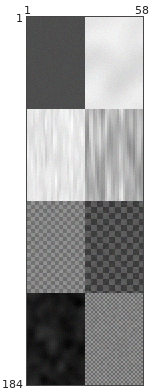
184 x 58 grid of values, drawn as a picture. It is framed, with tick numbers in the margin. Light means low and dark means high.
The table splits into 4 rows of 2 panels. Panel 1,1: high, flat. Panel 1,2: very low, smooth, faint in contrast. Panel 2,1: very low, streaked downward, faint in contrast. Panel 2,2: low, streaked downward. Panel 3,1: middling, checkered. Panel 3,2: high, checkered. Panel 4,1: very high, blotchy, faint in contrast. Panel 4,2: middling, checkered.
